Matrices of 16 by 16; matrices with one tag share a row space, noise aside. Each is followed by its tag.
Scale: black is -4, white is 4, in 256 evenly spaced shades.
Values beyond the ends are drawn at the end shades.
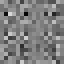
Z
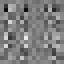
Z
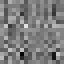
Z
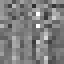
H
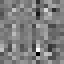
H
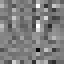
H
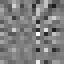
H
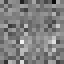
Z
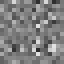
H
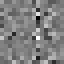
H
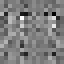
Z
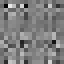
Z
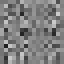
Z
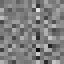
H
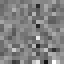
H
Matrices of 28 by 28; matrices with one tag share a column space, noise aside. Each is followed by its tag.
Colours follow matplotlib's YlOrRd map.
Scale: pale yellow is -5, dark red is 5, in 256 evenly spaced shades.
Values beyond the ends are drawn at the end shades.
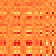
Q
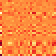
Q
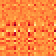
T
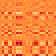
Q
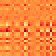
T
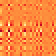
T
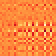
T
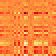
Q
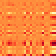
Q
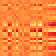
T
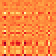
Q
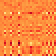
Q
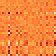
Q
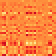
Q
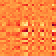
T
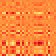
Q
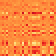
Q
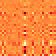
Q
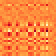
T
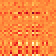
Q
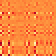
Q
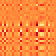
T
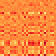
Q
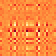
T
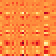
Q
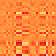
Q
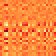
T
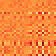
Q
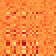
Q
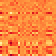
Q
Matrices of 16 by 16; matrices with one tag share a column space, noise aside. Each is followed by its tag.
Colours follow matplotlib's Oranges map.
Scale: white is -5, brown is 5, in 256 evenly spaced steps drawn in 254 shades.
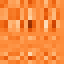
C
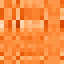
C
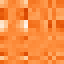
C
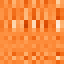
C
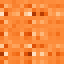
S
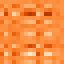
S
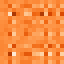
S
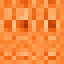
C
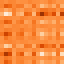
S
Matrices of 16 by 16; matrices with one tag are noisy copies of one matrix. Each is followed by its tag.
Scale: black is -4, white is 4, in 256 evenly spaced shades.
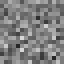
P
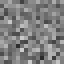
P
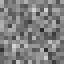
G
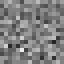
P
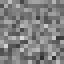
P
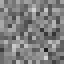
G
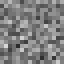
P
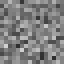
P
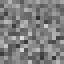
P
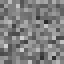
P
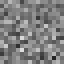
P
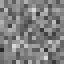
G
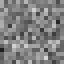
G
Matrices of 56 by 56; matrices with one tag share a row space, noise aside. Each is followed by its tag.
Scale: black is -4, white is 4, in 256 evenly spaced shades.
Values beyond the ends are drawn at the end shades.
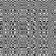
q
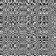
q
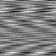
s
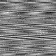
s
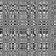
q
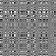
q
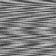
s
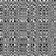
q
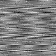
s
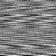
s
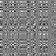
q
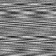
s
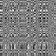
q
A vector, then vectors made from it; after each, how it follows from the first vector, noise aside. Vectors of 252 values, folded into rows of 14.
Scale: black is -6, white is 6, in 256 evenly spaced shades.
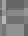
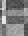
scaled up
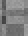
negated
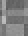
copied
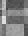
scaled up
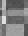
scaled up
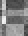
scaled up
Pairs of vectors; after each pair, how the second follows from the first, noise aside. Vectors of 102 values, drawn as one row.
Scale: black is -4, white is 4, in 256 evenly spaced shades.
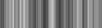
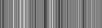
partly zeroed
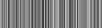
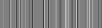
partly zeroed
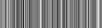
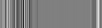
partly zeroed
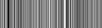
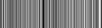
wrapped around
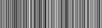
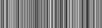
wrapped around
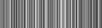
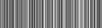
wrapped around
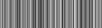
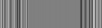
partly zeroed
